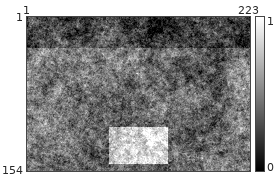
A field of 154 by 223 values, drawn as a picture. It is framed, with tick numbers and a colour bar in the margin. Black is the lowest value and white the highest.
On average the colour sits 40% of the way up the scale. The bottom middle is the ninth with the highest average. The bottom part is higher, past a seam about 20% of the way down. An odd patch, higher than its surroundings, sits in the bottom middle.
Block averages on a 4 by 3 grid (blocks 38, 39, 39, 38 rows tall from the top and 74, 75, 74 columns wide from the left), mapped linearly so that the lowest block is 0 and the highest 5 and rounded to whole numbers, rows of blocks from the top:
1 0 0 | 3 2 2 | 2 2 2 | 2 5 2
